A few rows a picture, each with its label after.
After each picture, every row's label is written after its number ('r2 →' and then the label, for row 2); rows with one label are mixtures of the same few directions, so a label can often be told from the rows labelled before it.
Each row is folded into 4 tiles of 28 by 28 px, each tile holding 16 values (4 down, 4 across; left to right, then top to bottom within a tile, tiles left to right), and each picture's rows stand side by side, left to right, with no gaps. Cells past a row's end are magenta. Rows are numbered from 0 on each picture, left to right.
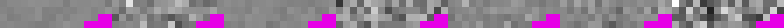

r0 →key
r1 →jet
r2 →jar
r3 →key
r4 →jet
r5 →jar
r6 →key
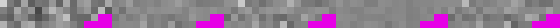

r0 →key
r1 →jet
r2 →jet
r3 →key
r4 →jet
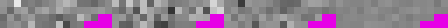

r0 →jet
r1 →jar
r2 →jet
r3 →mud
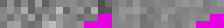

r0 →jar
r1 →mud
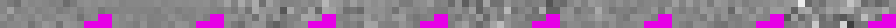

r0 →jet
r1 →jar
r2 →jar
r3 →mud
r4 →jar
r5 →key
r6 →jar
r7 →jet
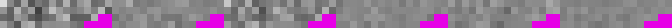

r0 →key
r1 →jet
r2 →key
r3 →key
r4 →jar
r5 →mud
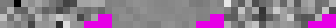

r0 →jet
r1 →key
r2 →key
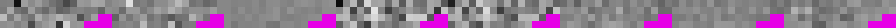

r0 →jet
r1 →jet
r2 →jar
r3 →key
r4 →key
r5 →jar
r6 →jar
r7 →mud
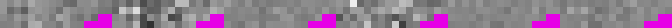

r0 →mud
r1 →mud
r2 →key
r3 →jet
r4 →jar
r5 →mud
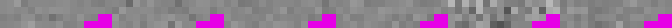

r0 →jet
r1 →jet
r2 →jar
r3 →jet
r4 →jar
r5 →mud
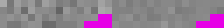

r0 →jar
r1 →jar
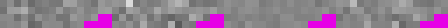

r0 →mud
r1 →jet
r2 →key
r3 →jet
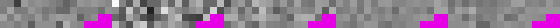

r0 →jet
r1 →key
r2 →key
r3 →jar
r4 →mud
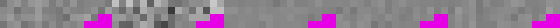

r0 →key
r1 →jar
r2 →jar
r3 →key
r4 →mud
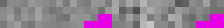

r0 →key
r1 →mud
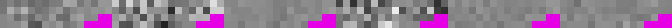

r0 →mud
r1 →jar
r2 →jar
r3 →jar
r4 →jar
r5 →jet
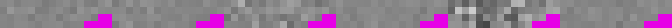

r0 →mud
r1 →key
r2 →jet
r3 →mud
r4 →mud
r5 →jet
